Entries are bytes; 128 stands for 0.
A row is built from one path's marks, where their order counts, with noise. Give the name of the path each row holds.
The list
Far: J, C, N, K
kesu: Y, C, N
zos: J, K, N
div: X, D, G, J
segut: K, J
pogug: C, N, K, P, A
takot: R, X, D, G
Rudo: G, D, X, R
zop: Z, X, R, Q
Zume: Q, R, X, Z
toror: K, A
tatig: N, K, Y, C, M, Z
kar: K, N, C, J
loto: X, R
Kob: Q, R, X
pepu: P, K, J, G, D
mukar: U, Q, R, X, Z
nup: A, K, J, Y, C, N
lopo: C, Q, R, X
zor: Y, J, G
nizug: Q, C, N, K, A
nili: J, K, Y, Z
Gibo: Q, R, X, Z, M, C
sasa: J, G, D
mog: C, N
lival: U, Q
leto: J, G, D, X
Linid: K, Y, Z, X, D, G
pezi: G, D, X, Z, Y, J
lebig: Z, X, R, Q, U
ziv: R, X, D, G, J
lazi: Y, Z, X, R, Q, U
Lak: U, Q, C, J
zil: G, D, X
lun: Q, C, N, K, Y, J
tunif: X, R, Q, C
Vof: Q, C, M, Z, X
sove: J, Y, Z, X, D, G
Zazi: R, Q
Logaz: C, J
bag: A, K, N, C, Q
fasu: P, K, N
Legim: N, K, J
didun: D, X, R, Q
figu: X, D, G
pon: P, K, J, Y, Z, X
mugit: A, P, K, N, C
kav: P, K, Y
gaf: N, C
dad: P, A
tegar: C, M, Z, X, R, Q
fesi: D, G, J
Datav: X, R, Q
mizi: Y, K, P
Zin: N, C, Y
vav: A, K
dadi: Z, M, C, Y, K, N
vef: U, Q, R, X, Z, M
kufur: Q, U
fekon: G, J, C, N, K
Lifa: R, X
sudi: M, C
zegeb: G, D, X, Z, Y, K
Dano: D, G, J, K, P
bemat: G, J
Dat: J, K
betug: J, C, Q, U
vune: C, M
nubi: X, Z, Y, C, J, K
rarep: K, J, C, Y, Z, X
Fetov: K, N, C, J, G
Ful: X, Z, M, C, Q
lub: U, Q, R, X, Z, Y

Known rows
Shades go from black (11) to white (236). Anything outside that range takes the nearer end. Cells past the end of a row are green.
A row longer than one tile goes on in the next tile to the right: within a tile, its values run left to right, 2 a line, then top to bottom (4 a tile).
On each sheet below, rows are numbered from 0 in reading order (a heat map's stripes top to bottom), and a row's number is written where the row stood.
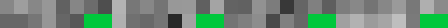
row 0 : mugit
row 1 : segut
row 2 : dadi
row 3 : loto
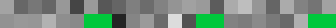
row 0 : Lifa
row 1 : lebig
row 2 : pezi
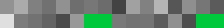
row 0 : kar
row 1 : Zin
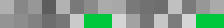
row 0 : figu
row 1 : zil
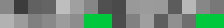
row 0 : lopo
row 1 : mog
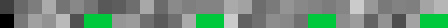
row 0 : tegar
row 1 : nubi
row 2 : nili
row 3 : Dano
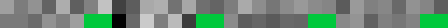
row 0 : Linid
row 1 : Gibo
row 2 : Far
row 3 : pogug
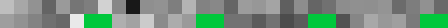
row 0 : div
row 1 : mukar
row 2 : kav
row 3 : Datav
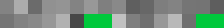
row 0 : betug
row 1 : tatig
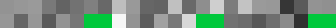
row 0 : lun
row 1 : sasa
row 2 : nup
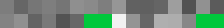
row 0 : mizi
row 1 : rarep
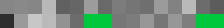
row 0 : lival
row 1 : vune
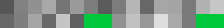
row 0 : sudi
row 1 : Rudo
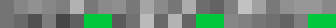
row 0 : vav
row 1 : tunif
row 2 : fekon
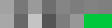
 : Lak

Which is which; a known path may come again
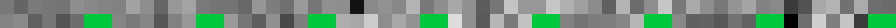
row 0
mizi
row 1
Logaz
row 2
toror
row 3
mukar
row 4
leto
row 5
sove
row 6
Far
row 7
Gibo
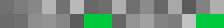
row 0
gaf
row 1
takot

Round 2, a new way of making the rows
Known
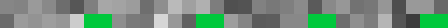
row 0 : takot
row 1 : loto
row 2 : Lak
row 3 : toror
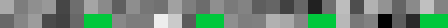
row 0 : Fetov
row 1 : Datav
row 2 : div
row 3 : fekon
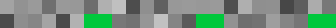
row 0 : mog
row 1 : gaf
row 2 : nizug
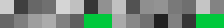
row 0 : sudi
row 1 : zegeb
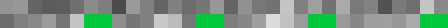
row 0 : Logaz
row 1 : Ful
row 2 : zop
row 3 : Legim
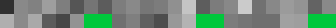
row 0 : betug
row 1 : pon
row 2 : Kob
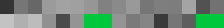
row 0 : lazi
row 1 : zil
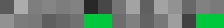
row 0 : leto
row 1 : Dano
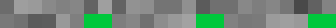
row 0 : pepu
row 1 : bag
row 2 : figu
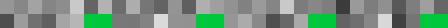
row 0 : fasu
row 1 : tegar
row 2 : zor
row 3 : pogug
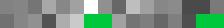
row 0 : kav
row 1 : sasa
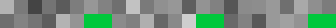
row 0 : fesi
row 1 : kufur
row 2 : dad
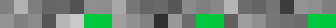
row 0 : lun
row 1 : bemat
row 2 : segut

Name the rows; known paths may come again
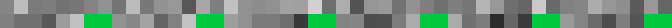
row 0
Vof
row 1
kufur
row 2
Rudo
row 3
vav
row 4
Far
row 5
Dat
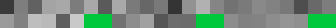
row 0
lebig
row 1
kar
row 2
figu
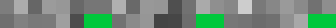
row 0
Dano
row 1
Fetov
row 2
Kob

